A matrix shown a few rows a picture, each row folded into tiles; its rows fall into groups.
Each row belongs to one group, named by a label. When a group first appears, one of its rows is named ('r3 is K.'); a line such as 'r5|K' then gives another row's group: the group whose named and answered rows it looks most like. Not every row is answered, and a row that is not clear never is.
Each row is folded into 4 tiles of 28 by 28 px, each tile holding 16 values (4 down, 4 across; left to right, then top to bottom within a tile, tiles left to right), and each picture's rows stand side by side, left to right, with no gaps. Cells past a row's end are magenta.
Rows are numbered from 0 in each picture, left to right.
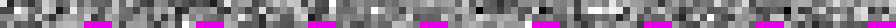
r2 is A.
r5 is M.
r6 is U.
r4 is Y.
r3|M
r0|U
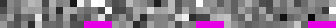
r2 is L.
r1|M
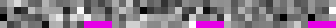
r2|L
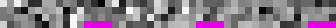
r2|Y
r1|U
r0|A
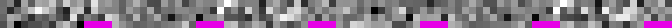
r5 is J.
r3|Y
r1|L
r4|L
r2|J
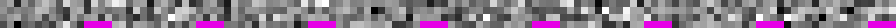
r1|J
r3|Y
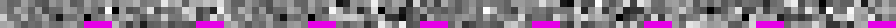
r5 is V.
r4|M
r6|Y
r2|L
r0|L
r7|J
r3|V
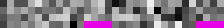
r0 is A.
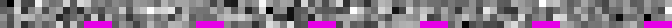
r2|V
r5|L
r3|U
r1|M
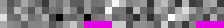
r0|L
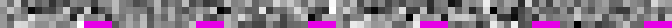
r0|Y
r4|V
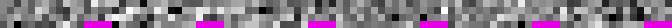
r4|A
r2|Y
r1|U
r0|M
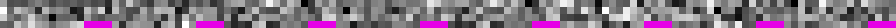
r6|V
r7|V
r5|J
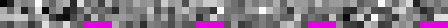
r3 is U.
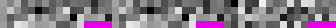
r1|Y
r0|Y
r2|V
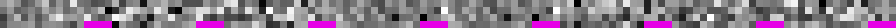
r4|L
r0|A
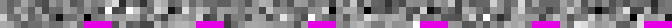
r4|U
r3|Y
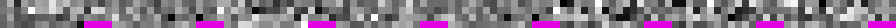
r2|Y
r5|V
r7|J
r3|U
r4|L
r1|L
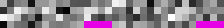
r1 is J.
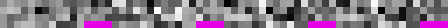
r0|Y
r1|J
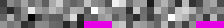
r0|M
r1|J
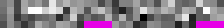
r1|M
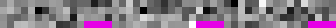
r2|V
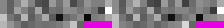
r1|L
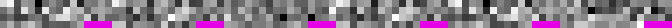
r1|J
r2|L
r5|Y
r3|J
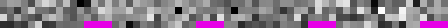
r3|J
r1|M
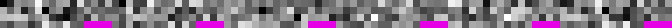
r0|V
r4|J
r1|V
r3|U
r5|V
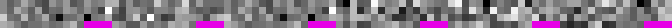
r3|V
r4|J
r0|L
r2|L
